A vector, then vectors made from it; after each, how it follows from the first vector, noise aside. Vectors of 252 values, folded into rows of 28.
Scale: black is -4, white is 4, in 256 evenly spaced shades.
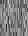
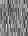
negated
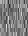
negated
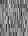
copied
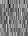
negated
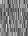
negated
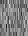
copied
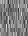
negated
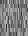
copied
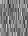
negated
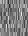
negated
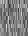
negated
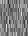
negated
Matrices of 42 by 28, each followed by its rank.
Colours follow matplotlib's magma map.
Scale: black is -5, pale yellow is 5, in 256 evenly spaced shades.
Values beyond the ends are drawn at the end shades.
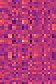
three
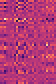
three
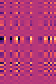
one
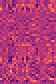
five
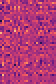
five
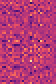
five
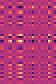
one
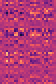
three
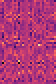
five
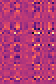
two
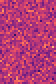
full rank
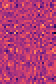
five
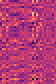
three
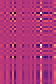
one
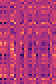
two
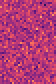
full rank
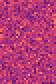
full rank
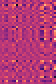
two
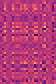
three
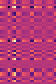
one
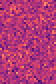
full rank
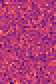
full rank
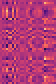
two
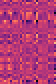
two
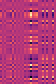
one
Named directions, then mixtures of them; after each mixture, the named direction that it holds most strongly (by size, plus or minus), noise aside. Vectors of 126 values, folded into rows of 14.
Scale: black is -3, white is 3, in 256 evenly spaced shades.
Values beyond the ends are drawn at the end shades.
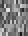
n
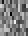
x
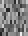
n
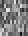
n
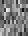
n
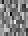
x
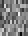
n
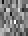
x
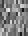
n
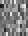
x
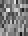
n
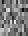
n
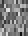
n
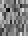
n
